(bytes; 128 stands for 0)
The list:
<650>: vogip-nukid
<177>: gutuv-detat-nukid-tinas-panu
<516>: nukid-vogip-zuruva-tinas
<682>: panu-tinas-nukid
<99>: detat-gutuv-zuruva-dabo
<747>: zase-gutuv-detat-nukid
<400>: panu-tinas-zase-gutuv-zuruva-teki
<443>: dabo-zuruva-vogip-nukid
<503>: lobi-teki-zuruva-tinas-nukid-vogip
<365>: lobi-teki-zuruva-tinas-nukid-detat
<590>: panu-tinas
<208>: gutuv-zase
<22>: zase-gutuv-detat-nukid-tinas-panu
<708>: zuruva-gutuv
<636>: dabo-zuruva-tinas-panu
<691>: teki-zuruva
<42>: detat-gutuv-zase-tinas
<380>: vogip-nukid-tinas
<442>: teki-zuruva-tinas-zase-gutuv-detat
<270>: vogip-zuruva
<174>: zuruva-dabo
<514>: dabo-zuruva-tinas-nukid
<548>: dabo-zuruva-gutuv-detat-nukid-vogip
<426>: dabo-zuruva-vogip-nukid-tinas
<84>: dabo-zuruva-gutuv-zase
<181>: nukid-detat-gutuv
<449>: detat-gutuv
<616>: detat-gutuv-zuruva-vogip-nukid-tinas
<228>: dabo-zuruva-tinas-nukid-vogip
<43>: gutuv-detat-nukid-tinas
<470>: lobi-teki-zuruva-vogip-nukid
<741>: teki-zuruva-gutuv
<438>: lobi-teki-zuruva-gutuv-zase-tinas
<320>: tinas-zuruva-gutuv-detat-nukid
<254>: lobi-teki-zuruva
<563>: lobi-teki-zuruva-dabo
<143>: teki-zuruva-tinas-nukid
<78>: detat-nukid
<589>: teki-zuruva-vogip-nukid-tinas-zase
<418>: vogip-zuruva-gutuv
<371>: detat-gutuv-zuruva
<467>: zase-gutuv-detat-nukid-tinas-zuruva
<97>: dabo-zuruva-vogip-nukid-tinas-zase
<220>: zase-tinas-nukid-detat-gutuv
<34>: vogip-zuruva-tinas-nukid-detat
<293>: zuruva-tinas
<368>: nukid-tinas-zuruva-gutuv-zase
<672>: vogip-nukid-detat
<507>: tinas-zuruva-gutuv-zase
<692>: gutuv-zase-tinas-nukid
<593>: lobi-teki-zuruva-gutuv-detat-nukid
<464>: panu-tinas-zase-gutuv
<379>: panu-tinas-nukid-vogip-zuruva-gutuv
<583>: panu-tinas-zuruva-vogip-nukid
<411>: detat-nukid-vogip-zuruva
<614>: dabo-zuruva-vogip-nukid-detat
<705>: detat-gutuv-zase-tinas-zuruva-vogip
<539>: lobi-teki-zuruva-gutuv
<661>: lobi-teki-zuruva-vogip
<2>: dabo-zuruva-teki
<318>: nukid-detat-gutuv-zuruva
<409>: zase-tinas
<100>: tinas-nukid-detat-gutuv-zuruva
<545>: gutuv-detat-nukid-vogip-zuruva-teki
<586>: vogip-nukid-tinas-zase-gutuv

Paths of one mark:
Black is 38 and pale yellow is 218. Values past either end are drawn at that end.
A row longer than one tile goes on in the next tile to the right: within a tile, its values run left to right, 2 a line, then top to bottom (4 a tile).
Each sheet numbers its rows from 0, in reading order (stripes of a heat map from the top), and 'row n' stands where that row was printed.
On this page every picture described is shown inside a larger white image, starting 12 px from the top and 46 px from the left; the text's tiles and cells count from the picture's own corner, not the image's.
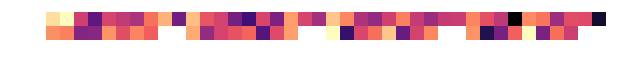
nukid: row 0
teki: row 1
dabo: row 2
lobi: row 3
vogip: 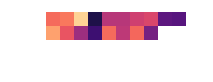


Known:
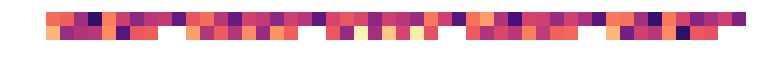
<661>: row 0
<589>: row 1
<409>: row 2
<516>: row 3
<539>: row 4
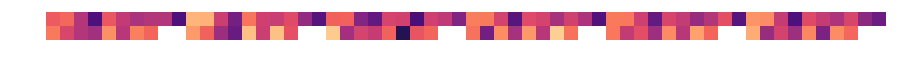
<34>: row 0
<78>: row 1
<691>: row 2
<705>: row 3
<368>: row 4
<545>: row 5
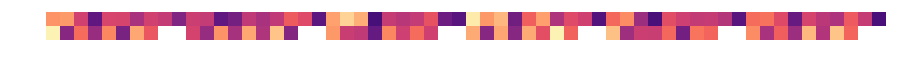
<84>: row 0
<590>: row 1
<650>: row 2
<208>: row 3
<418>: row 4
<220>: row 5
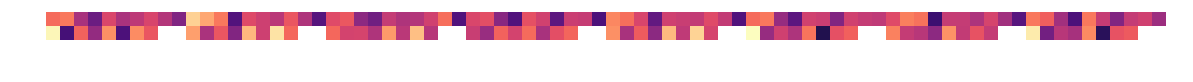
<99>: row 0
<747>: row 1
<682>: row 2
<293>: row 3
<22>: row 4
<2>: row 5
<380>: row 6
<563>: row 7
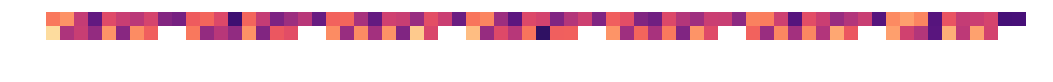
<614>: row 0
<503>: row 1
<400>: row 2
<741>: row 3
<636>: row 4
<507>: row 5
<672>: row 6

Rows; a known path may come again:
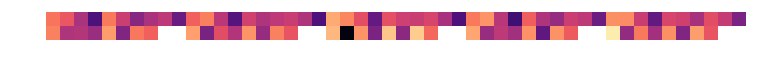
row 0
<365>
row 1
<616>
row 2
<449>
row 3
<593>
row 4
<84>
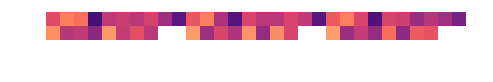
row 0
<380>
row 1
<379>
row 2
<228>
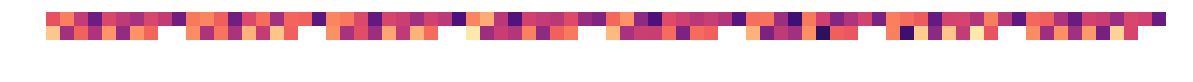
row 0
<97>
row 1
<692>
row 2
<467>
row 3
<443>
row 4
<418>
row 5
<539>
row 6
<42>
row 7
<400>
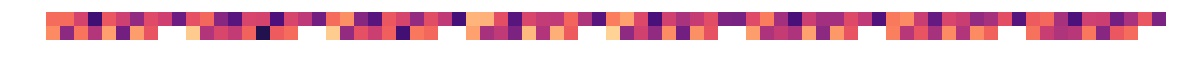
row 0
<438>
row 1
<691>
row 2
<708>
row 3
<181>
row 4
<548>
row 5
<100>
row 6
<368>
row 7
<143>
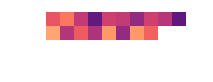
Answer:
<589>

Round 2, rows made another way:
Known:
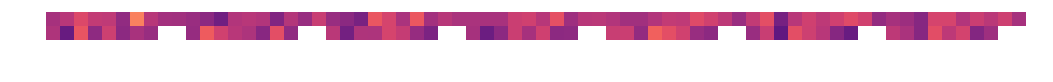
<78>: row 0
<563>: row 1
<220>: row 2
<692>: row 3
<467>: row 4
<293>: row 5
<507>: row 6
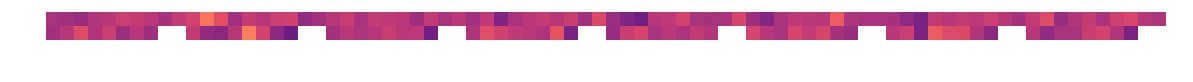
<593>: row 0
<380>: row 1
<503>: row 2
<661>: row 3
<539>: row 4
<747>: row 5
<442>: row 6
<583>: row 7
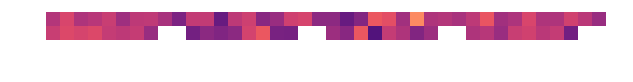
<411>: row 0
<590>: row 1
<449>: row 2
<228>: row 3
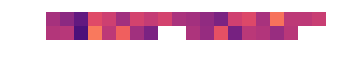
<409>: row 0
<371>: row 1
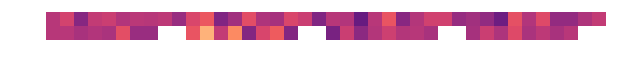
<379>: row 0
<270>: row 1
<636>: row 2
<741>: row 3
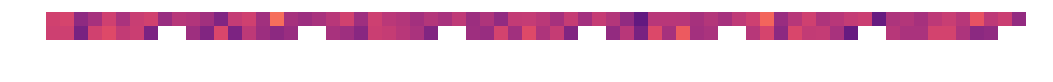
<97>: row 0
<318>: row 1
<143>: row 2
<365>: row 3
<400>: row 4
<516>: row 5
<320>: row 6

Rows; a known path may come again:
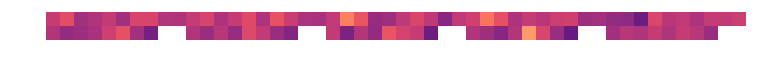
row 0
<583>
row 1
<616>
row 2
<650>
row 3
<380>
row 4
<438>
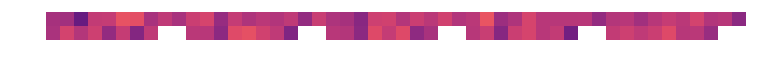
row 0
<708>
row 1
<589>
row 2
<507>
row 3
<228>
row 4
<548>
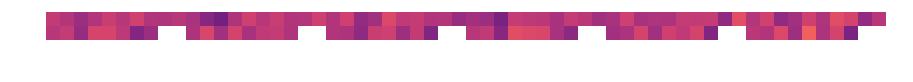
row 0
<368>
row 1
<84>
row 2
<514>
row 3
<442>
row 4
<470>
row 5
<614>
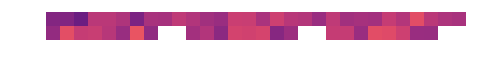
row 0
<563>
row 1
<22>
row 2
<467>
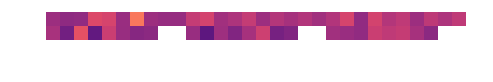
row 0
<181>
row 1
<682>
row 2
<143>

